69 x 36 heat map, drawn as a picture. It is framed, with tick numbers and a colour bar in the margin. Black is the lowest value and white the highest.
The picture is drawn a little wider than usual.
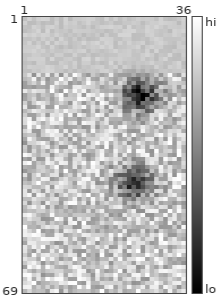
Histogram: skewed, a long tail of low values. Dips: two. Odd rows or columns: none. Mirror symmetry: none. Seam: horizontal, 20% of the way down, the top part calmer.
